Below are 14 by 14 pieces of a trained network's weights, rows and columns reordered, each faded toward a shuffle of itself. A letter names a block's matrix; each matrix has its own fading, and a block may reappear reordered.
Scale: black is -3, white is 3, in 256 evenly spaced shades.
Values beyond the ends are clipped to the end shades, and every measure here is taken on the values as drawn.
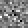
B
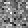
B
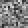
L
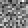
L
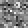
B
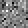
B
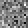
L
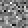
B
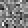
L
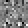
B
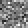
L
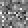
B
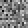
L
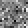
B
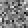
L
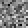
L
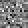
B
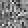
L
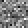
L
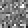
B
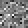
L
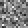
L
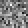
L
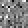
B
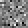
B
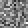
L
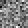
L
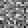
L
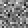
L
